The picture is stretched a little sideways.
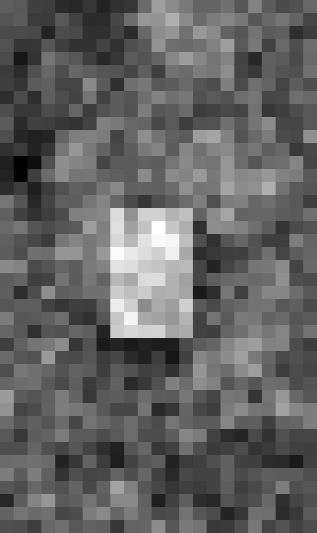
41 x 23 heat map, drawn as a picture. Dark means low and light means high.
Ninth with the highest average: centre. Odd patch: higher, in the centre. Slope: none. Grain: blotchy. Stripes: none. Ninth with the lowest average: top left. Roughest part: centre.
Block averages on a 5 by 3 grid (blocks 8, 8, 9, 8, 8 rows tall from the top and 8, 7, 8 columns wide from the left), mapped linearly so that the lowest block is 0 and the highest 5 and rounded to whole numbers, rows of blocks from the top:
021
022
151
112
110
